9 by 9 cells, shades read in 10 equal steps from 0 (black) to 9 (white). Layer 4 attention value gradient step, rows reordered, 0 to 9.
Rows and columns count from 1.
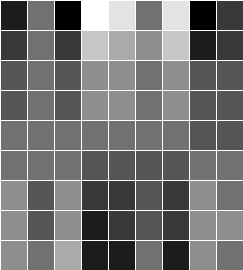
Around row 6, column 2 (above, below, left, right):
4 3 4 4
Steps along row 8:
down up down up up down up same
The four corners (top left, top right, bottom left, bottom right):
1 2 5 4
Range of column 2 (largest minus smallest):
1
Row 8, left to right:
5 3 5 1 2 3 2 5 5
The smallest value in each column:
1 3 0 1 1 3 1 0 2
